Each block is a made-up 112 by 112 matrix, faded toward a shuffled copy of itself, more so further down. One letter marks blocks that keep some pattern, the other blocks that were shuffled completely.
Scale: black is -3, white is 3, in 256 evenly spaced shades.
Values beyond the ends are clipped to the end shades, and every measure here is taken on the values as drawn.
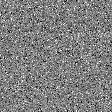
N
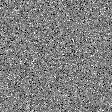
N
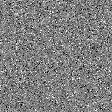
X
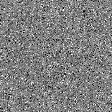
X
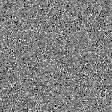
X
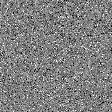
X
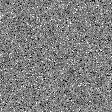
N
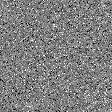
X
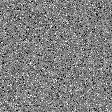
N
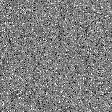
X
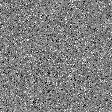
X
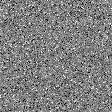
X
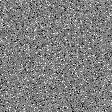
N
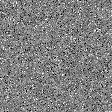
N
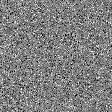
X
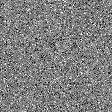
X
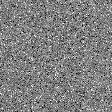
X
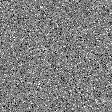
N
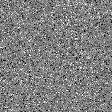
X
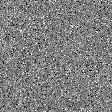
N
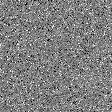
N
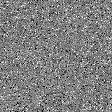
X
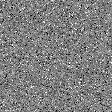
X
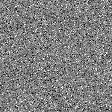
N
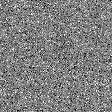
X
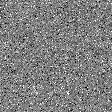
N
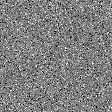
N
